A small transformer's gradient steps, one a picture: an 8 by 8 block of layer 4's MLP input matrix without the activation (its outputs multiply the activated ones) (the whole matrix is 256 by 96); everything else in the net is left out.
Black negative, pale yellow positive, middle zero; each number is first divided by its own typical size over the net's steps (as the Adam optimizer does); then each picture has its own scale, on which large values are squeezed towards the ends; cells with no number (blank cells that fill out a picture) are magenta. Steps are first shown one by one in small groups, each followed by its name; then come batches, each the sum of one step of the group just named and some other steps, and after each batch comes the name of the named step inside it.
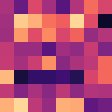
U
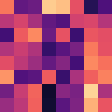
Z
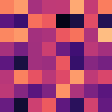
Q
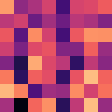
Q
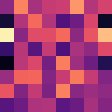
Q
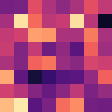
U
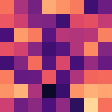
Z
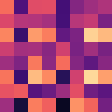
Q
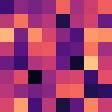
Q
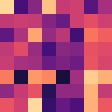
Z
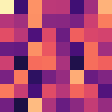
Q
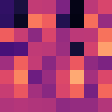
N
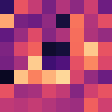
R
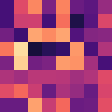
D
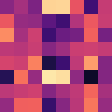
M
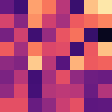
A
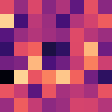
R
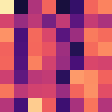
N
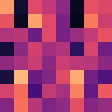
N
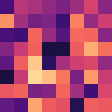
R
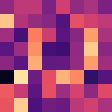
R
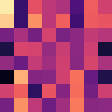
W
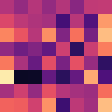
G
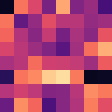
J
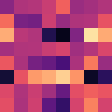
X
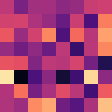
G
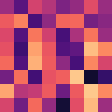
J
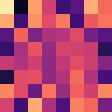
W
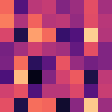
W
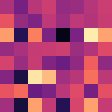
X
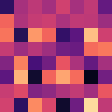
J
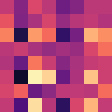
J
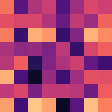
G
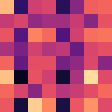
G
